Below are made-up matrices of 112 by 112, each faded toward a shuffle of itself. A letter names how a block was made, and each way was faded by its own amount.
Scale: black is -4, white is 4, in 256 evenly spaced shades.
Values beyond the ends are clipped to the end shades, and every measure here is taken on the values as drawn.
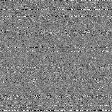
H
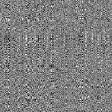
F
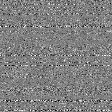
H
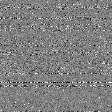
H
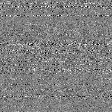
H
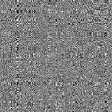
F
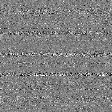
H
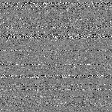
H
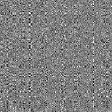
F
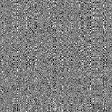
F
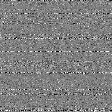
H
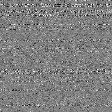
H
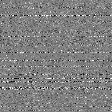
H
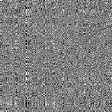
F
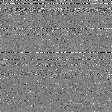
H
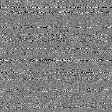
H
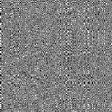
F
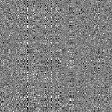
F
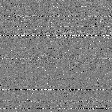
H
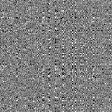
F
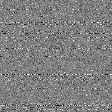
H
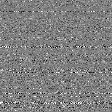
H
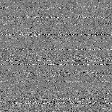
H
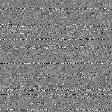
H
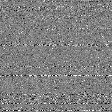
H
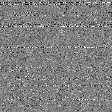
H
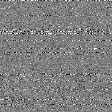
H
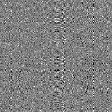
F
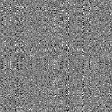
F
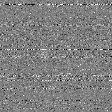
H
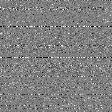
H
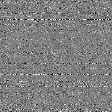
H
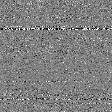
H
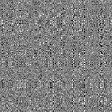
F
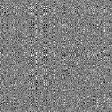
F
